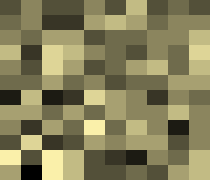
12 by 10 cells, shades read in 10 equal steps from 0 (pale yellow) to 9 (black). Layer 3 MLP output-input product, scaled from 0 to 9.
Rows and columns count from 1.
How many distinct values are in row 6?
4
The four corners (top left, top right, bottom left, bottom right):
6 6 3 2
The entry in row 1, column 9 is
5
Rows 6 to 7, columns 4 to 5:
5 4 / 7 1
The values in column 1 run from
0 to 8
